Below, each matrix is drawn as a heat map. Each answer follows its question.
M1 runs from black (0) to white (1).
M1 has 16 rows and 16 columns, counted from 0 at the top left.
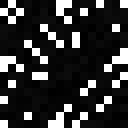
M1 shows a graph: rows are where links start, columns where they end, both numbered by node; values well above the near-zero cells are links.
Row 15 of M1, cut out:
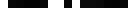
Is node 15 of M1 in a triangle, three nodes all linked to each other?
yes
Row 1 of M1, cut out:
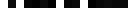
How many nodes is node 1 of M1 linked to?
4
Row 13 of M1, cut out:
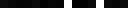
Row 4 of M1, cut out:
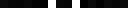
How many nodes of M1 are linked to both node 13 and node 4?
0
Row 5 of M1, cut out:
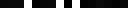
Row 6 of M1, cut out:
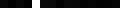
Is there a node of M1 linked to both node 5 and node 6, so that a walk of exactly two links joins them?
no
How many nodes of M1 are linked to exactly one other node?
1
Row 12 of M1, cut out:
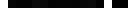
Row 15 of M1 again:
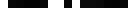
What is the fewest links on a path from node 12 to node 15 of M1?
2
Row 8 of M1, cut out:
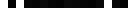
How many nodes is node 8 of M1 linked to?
3
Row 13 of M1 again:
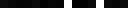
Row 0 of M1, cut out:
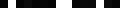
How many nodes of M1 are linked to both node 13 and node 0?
2
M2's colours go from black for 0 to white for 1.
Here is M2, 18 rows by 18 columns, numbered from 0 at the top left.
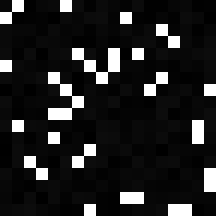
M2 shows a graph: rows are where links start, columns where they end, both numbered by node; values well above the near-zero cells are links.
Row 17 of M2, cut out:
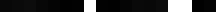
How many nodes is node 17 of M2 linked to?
3
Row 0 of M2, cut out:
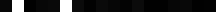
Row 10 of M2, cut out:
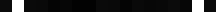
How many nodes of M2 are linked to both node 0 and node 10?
1
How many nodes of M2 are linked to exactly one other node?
5
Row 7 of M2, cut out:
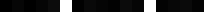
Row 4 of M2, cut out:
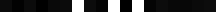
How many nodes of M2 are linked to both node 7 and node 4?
0
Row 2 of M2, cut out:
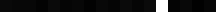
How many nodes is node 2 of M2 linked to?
1
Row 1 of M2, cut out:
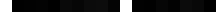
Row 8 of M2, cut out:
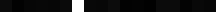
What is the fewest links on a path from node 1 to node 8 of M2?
6
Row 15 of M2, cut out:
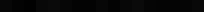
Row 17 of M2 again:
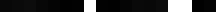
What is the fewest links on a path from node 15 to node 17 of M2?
1
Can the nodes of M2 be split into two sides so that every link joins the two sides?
yes
